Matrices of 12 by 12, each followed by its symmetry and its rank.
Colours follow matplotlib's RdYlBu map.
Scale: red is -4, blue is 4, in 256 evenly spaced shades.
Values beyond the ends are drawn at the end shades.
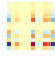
neither, rank one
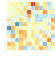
antisymmetric, full rank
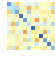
symmetric, full rank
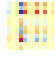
neither, rank one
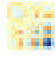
symmetric, rank two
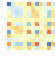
symmetric, rank two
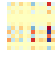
neither, rank one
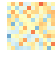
antisymmetric, full rank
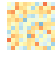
symmetric, full rank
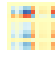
neither, rank one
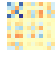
symmetric, rank two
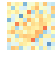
symmetric, full rank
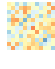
symmetric, full rank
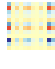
neither, rank one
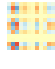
neither, rank one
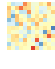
antisymmetric, full rank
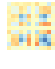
symmetric, rank two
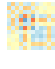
symmetric, rank two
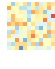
antisymmetric, full rank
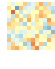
antisymmetric, full rank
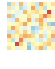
symmetric, full rank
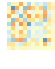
symmetric, rank two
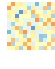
symmetric, full rank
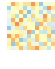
antisymmetric, full rank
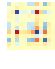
symmetric, rank two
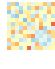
symmetric, full rank
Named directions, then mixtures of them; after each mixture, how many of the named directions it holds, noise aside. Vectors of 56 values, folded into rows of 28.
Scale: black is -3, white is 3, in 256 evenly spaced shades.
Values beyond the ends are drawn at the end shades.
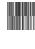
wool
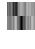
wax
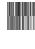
one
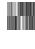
one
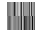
one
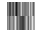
two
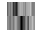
one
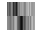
one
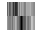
one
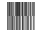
one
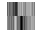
one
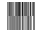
one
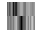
one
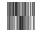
two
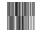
two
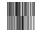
two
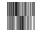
two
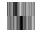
one
